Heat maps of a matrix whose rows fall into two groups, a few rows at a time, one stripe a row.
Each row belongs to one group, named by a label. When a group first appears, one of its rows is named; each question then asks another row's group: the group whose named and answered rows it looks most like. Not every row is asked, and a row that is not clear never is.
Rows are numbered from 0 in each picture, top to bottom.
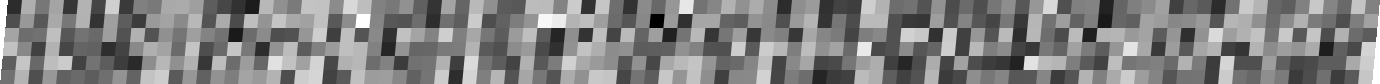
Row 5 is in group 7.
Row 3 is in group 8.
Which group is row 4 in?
7
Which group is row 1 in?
7
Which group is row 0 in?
7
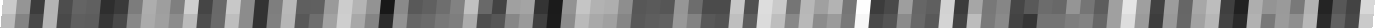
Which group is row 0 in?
8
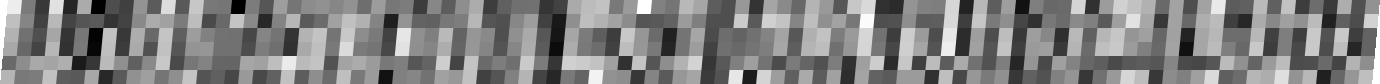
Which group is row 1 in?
8
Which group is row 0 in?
8
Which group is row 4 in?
7
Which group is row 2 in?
8
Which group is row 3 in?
8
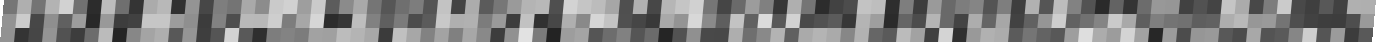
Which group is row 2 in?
8
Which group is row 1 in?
7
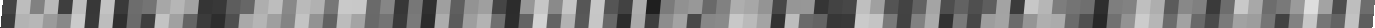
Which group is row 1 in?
7
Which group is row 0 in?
7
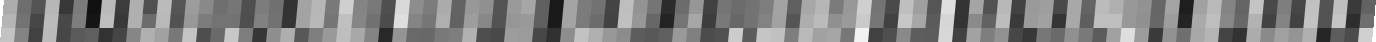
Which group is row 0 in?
8
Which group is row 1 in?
8
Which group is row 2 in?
8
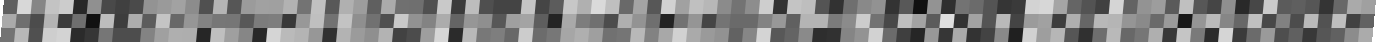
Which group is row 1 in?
8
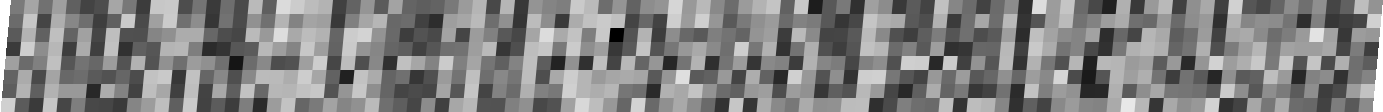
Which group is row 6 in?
7
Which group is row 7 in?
8
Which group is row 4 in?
8
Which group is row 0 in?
7
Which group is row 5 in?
7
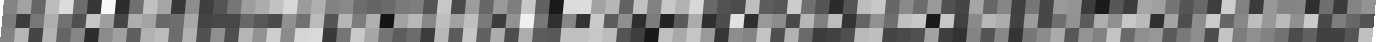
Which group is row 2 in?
7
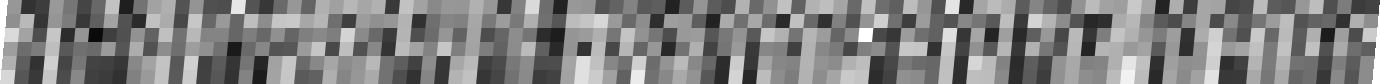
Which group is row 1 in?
7
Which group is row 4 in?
8
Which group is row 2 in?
8
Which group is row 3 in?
8
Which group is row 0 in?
8
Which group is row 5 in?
8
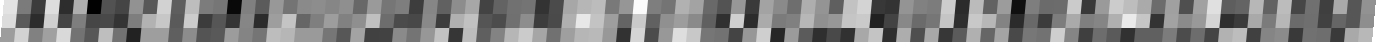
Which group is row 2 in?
7
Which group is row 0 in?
8
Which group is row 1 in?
8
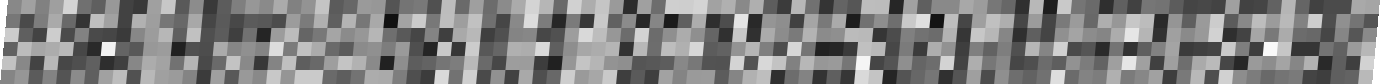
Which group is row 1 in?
8
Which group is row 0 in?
7
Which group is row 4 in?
8
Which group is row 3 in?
7
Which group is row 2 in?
8
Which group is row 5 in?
7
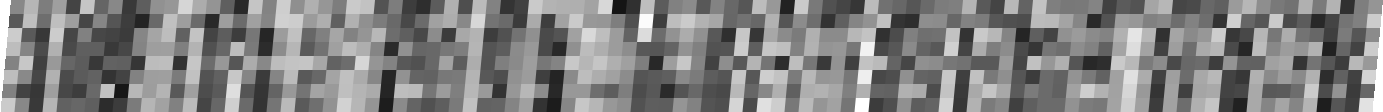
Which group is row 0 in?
7
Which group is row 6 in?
8
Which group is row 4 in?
7
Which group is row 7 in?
8
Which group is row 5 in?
8
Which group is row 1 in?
7
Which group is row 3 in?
8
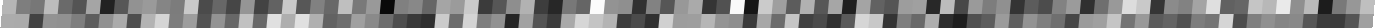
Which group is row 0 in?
8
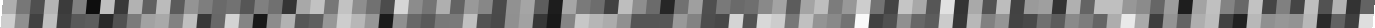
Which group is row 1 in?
8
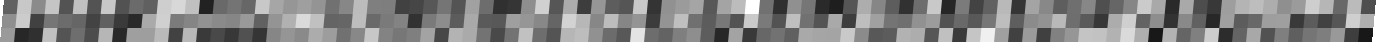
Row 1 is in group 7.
